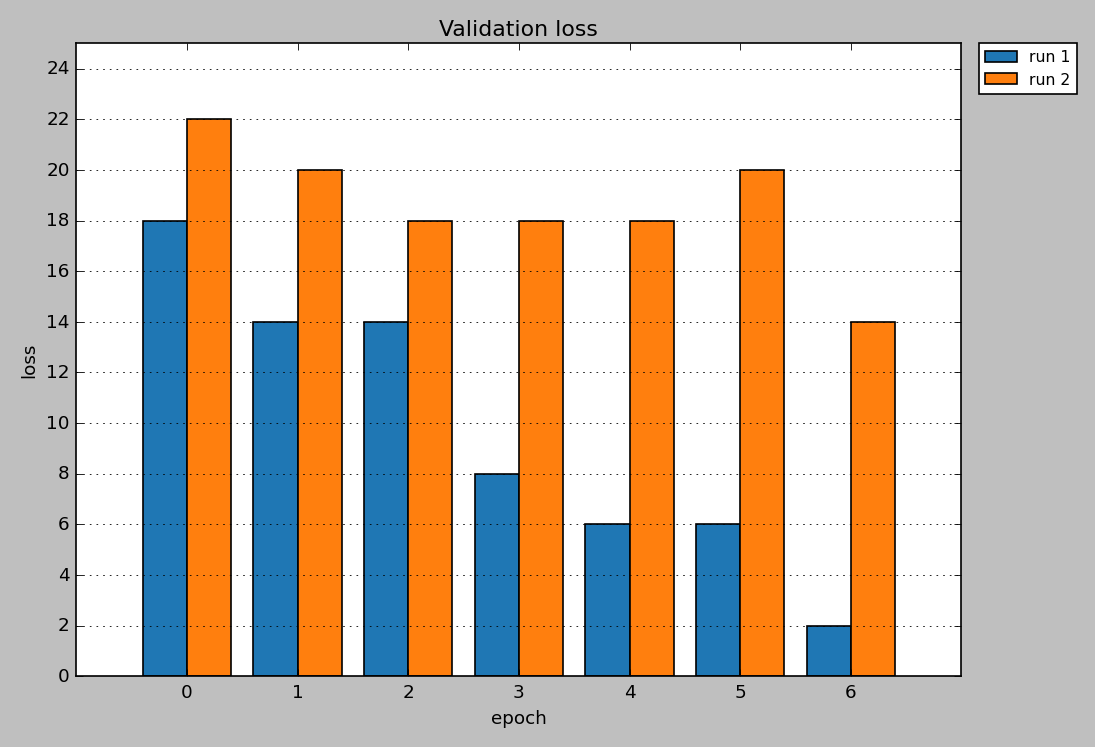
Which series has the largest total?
run 2
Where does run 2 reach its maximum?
0
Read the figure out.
Title: Validation loss
x-axis: epoch, ticks 0 1 2 3 4 5 6
y-axis: loss, ticks 0 2 4 6 8 10 12 14 16 18 20 22 24
Legend: run 1, run 2
Values:
run 1: 18 14 14 8 6 6 2
run 2: 22 20 18 18 18 20 14
